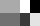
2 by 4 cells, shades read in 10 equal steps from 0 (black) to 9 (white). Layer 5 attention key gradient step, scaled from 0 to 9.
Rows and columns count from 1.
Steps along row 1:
same up down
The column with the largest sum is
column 3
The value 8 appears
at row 2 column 4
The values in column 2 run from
4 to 6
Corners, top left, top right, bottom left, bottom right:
6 0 4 8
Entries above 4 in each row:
3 1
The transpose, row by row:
6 4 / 6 4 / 9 2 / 0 8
